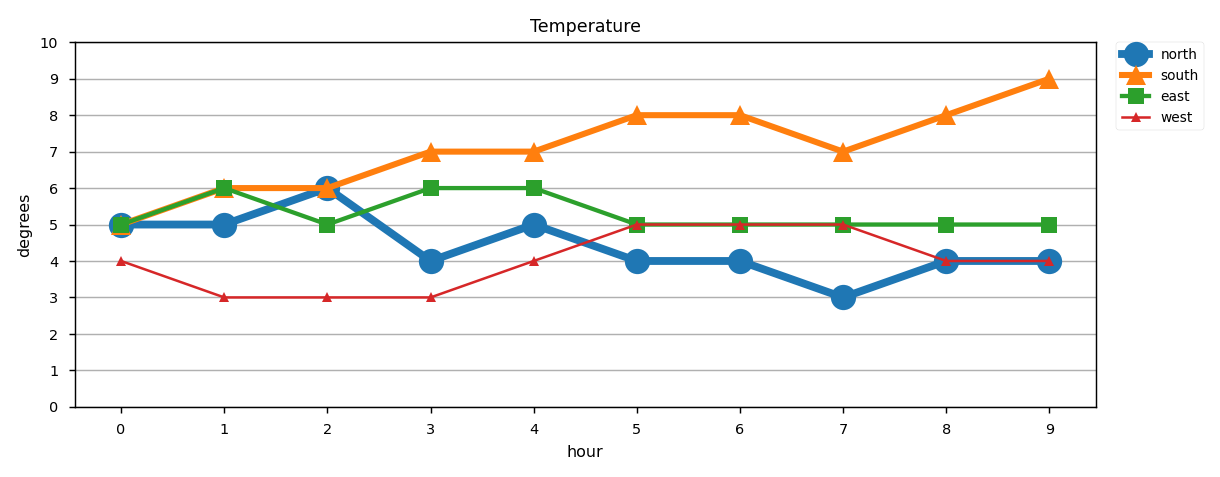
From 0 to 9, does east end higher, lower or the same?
the same
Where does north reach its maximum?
2
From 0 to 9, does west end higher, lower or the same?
the same
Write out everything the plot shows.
Title: Temperature
x-axis: hour, ticks 0 1 2 3 4 5 6 7 8 9
y-axis: degrees, ticks 0 1 2 3 4 5 6 7 8 9 10
Legend: north, south, east, west
Values:
north: 5 5 6 4 5 4 4 3 4 4
south: 5 6 6 7 7 8 8 7 8 9
east: 5 6 5 6 6 5 5 5 5 5
west: 4 3 3 3 4 5 5 5 4 4
